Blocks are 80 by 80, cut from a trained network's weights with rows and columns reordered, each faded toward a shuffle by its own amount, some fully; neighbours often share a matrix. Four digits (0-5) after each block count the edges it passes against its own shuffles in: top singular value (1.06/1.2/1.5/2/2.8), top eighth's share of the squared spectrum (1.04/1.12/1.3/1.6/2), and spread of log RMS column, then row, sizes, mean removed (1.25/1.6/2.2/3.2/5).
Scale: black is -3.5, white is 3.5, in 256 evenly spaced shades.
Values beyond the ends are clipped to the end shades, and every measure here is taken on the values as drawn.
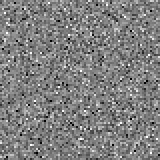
0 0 0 0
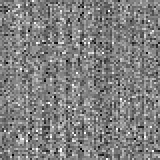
3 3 1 2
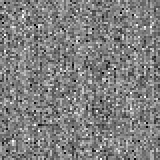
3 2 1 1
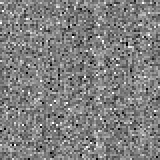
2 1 0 0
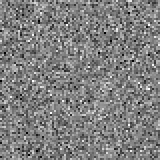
1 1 0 0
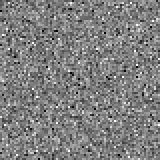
0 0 0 0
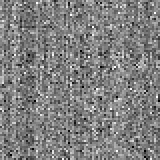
3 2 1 2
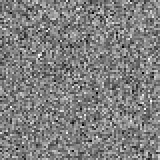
0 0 0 0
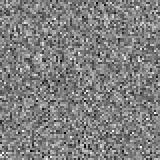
2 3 0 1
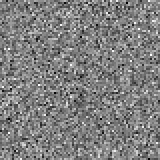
0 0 0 0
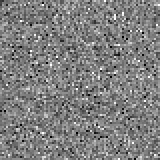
0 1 0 0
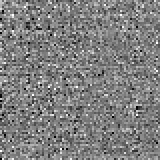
2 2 2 0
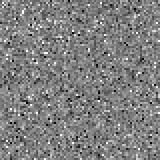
0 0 0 0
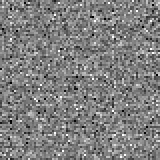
2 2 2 0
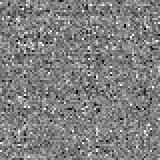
2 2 1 0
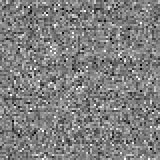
1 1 1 0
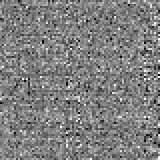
2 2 2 0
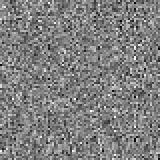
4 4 2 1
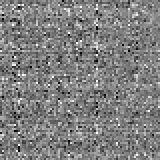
3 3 3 0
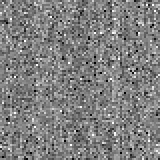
2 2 0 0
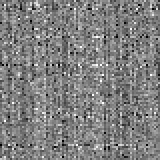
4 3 1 3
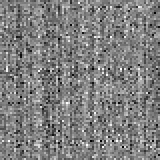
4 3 1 2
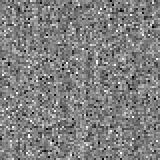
1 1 0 0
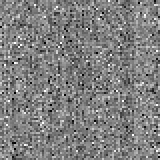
2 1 0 0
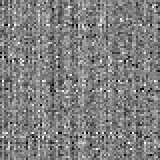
4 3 1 3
